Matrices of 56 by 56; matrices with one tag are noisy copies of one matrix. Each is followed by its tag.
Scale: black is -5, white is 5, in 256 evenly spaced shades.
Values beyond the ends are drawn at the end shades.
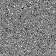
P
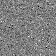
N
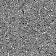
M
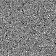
M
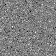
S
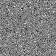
P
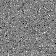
M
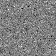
P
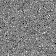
M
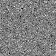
P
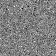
P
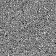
M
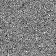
M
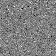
P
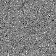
M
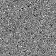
P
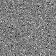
N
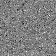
M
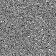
N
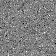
M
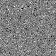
P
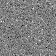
N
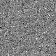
M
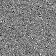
N
